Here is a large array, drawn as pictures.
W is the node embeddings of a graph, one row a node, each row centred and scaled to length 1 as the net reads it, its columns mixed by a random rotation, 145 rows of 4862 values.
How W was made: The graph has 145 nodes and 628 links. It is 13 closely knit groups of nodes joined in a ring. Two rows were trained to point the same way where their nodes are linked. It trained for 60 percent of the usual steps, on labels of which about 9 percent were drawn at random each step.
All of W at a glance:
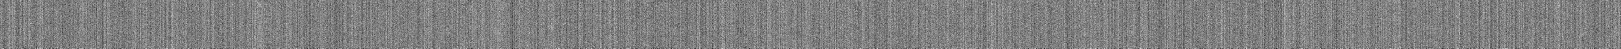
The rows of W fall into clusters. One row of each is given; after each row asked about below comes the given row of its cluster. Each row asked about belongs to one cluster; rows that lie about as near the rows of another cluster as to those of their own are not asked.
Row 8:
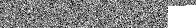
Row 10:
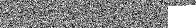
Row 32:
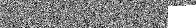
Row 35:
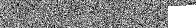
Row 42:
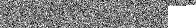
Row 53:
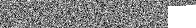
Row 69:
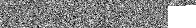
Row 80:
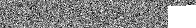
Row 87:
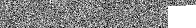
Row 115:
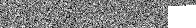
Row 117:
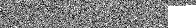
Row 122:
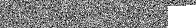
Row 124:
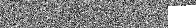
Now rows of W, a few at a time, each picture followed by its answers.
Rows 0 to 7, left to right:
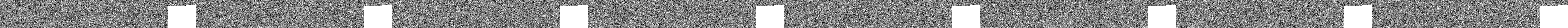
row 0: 122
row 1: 124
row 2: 32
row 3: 115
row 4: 124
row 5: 35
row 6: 53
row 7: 117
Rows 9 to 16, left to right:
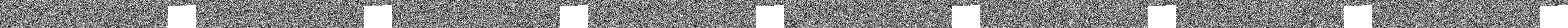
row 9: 53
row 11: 122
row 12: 42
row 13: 42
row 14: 69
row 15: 117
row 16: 69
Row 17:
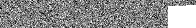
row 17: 10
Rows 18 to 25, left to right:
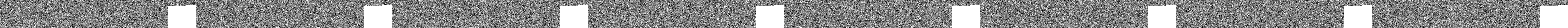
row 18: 10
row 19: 80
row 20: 8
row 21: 53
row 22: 117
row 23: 115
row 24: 32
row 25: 87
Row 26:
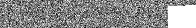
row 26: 122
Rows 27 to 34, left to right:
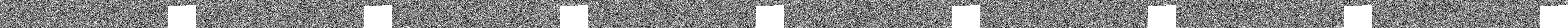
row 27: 87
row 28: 87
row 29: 117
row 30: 8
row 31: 53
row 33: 35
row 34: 42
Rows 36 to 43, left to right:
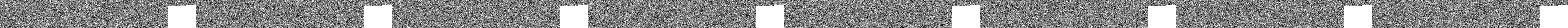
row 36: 87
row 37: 8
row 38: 117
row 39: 115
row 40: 53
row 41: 35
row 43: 87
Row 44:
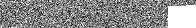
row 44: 53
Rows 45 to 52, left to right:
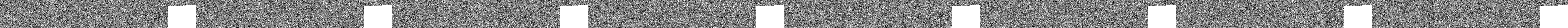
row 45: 80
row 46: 10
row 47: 87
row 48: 122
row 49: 35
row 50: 10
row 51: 8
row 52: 122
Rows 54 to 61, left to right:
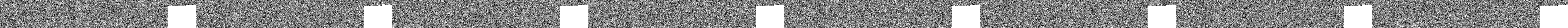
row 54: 87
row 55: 115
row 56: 53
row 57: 124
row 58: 80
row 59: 69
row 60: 115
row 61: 42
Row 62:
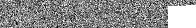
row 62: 122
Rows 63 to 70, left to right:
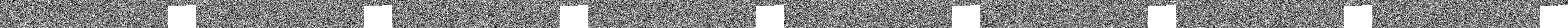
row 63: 42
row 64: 80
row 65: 8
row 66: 35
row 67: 53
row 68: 42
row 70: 124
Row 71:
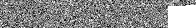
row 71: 69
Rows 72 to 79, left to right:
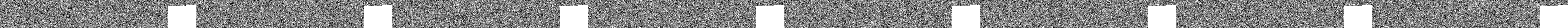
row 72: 115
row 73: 32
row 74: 122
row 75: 10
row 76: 8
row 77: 69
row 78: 69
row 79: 117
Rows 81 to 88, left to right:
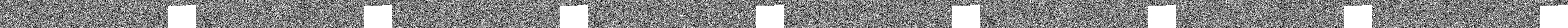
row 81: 80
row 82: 87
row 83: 69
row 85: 42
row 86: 87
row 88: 10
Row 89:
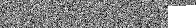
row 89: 32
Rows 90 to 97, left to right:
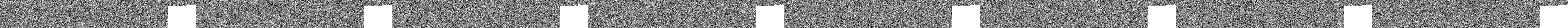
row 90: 53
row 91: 42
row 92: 115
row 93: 124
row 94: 32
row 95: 8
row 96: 32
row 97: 10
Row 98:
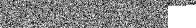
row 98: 42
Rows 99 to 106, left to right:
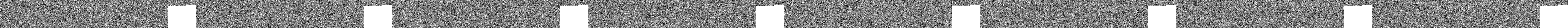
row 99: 117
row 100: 10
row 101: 42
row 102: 35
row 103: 32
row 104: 42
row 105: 122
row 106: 117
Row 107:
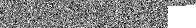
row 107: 8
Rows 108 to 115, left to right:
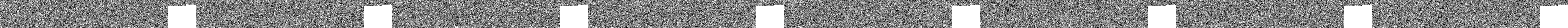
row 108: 115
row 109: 35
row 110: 124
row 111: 69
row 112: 117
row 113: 35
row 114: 42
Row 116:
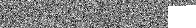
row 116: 53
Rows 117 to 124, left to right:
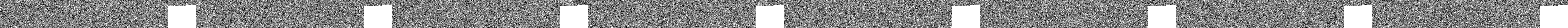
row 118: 115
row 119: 10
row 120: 69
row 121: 53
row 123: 80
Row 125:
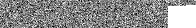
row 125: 10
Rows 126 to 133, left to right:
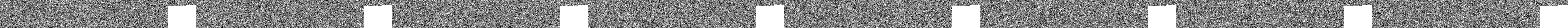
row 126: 87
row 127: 32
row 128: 53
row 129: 115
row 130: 8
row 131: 124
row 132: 122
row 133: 10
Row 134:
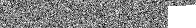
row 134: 8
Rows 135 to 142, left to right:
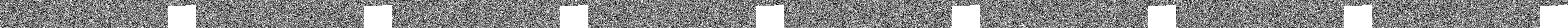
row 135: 69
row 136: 10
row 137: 124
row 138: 80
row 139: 8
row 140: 42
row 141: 8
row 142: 35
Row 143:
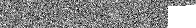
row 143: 8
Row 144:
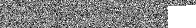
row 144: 122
